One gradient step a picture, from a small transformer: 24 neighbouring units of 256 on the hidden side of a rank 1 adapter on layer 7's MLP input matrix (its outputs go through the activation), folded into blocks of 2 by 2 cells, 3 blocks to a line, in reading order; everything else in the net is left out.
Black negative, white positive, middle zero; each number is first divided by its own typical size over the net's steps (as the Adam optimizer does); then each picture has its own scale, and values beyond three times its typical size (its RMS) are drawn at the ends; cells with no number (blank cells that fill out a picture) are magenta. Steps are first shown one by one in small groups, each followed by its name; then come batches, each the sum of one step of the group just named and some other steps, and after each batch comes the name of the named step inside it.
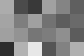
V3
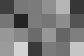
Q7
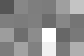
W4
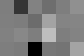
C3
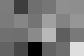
C3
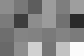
V3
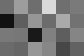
Q7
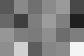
Q7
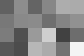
W4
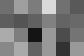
Q7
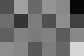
Q7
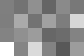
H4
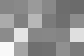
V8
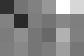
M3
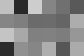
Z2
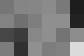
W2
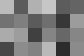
Z2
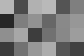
Z2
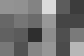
W2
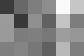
M3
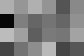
Z2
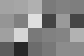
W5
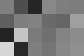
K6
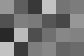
K6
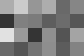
W5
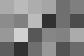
W5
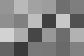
W5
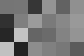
K6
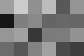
W5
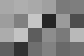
W5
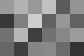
W5
